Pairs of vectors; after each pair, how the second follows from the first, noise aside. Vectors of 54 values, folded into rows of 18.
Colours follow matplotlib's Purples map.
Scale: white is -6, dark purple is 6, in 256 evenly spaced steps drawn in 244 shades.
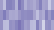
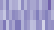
sign-scrambled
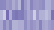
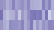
reversed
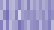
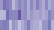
sign-scrambled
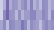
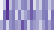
scaled up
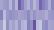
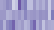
reversed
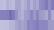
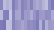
sign-scrambled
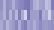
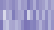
reversed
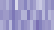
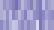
reversed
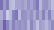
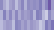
reversed
